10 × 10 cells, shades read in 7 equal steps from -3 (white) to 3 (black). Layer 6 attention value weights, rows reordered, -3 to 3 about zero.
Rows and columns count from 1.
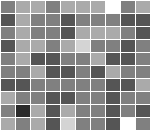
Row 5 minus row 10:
1 -1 2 0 2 0 -1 0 4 0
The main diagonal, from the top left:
0 -1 0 0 0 0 0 1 0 0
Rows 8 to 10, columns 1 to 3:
-1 0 0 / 0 2 -1 / -1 0 -1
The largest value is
2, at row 9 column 2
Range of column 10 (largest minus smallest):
2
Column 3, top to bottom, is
-1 0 0 -1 1 -1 0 0 -1 -1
